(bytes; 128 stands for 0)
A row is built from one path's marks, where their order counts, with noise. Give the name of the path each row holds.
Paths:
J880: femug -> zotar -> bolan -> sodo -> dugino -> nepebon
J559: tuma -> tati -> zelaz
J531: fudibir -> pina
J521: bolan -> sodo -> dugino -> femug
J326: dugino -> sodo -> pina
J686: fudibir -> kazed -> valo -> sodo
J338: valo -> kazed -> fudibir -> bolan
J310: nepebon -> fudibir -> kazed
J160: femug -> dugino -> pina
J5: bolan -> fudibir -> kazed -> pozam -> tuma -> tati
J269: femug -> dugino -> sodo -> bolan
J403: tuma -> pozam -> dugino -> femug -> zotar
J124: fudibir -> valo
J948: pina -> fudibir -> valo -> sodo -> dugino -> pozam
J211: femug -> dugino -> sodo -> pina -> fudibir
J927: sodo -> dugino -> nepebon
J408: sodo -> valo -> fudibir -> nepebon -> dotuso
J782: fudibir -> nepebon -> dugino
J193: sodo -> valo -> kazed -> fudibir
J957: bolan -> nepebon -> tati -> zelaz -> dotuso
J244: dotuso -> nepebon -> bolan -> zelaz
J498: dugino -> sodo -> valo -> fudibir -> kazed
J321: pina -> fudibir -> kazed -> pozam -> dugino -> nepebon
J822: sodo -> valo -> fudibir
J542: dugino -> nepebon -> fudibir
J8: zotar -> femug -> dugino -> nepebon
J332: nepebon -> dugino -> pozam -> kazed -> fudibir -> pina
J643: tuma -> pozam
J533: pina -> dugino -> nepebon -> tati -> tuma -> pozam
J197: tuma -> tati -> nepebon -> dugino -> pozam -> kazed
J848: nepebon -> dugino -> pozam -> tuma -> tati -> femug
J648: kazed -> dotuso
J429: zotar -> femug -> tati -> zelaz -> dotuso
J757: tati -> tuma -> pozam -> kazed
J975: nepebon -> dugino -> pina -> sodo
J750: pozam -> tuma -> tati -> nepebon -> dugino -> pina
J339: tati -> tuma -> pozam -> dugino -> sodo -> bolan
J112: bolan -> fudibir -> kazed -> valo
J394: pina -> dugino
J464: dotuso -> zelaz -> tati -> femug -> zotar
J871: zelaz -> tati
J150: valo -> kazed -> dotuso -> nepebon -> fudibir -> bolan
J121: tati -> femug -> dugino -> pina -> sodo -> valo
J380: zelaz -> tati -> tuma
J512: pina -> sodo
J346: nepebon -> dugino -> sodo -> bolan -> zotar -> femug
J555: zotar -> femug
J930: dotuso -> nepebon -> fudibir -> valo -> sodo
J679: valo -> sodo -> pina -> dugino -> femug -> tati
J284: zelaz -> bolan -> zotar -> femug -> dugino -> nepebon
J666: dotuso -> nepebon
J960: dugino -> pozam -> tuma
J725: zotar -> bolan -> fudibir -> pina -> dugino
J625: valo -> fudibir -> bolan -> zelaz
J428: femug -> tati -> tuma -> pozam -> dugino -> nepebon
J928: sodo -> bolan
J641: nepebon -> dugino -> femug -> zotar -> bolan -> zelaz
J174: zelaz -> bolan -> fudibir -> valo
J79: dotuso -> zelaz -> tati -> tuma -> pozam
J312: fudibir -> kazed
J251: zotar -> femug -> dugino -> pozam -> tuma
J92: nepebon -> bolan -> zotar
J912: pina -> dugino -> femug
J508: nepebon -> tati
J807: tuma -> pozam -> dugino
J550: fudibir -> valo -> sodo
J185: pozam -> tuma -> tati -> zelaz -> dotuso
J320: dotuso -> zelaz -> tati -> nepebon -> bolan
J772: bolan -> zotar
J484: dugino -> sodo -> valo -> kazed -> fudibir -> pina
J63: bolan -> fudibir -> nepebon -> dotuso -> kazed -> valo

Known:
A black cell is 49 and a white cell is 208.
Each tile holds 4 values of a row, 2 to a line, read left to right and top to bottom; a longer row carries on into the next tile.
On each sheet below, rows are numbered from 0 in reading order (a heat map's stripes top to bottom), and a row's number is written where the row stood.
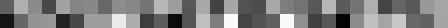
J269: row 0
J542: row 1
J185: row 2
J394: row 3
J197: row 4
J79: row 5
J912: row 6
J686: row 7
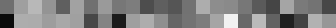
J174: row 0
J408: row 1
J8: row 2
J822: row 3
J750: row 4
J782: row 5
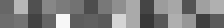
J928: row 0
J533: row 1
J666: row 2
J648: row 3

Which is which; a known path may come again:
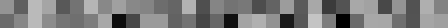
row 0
J112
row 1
J822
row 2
J542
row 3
J928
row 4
J8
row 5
J394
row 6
J521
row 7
J498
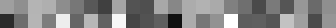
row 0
J338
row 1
J750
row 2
J197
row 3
J625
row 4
J533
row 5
J930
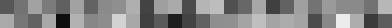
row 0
J550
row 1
J346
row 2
J666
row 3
J312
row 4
J121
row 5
J408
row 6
J185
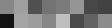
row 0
J284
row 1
J927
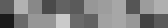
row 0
J269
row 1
J686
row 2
J648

